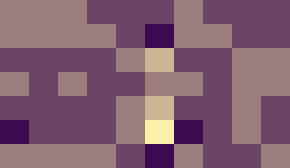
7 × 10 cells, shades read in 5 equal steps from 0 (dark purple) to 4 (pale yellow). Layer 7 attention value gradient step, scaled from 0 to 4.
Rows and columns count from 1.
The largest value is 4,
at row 6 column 6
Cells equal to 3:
2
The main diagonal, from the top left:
2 2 1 1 2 4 2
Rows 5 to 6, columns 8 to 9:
1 2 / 1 2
